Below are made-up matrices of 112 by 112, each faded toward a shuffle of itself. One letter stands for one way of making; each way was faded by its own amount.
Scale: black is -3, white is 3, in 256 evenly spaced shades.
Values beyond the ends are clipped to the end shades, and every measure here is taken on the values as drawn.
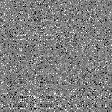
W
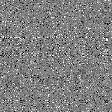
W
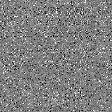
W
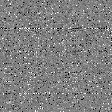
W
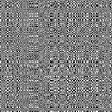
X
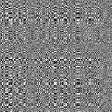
X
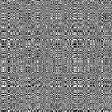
X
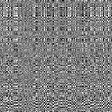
X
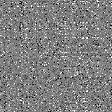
W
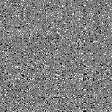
W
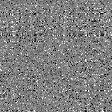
W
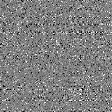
W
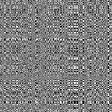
X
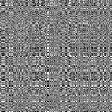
X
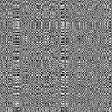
X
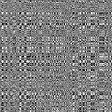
X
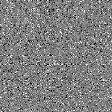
W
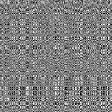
X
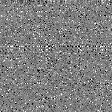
W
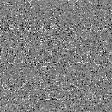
W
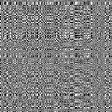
X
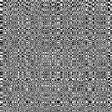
X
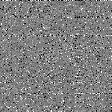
W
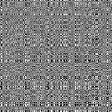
X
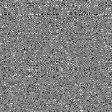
W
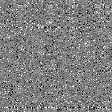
W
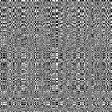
X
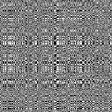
X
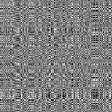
X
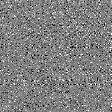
W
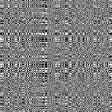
X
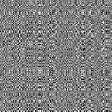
X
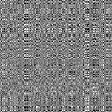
X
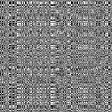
X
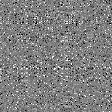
W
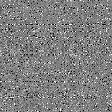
W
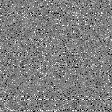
W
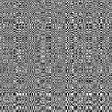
X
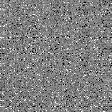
W
